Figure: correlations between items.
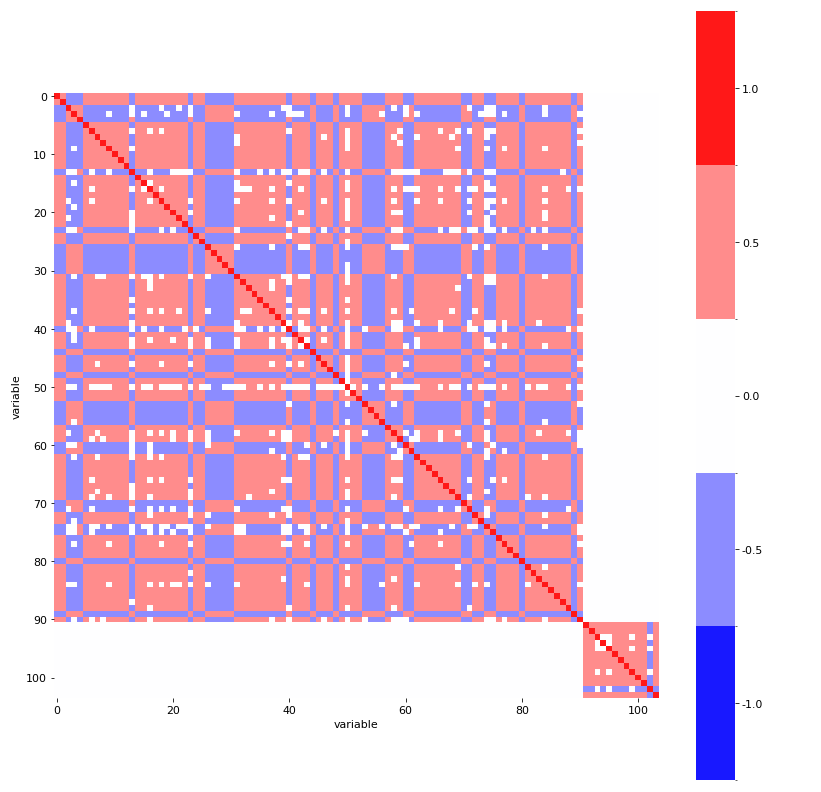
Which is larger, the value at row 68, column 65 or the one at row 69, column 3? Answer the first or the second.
the first
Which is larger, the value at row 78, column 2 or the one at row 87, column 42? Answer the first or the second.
the second
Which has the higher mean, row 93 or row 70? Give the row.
93
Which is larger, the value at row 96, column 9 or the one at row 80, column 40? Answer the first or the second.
the second
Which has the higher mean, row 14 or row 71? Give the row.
14
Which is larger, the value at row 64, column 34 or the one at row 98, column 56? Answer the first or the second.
the first
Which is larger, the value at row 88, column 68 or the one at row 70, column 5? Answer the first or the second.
the first
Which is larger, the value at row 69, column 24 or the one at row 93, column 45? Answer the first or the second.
the first
